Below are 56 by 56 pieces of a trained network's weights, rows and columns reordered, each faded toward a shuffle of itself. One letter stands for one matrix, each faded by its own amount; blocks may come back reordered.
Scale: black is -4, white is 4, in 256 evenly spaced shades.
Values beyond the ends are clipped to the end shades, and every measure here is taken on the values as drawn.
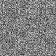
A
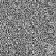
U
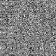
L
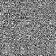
L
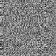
U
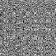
L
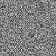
U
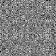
L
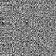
U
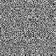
L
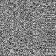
A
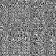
L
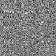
L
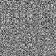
A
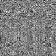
L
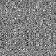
L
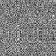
U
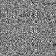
L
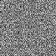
A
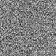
A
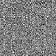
L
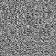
U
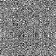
L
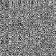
L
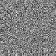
U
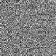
A
